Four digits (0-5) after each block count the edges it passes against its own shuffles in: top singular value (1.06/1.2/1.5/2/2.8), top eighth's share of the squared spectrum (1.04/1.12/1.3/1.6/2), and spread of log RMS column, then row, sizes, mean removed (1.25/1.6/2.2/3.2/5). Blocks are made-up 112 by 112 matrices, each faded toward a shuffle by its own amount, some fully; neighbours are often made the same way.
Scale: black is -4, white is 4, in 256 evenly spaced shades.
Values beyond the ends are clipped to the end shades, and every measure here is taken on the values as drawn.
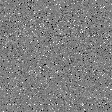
1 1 0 1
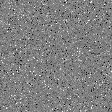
0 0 0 0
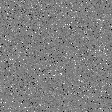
0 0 0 0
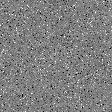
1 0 0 0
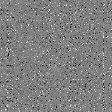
4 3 1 1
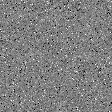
0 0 0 0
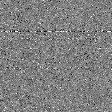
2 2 0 2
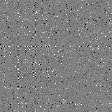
4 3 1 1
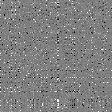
4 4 2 2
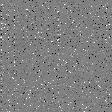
3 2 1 0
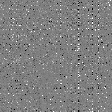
4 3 2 2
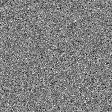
1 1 0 0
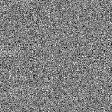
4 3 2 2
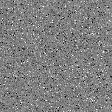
2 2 0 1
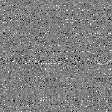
4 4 2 3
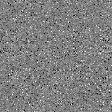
3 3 1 2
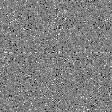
4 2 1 2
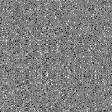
4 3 1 2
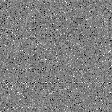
4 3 1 2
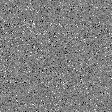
0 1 0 2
